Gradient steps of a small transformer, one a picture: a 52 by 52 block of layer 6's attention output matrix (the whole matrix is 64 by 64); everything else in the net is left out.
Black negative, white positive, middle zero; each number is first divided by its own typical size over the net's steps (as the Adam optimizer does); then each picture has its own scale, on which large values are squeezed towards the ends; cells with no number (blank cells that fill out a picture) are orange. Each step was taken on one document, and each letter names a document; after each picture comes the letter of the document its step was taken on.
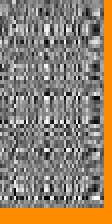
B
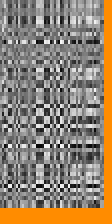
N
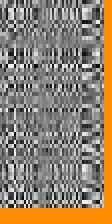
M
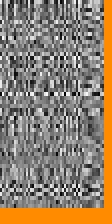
B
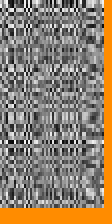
M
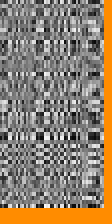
N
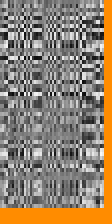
M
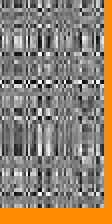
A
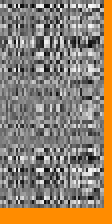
N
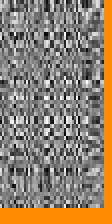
B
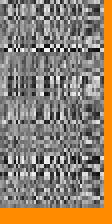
N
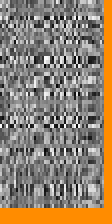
B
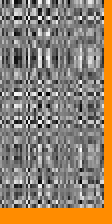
A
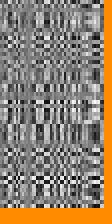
N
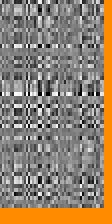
A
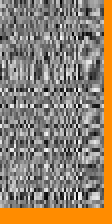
B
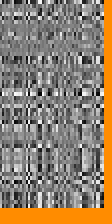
A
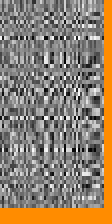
B
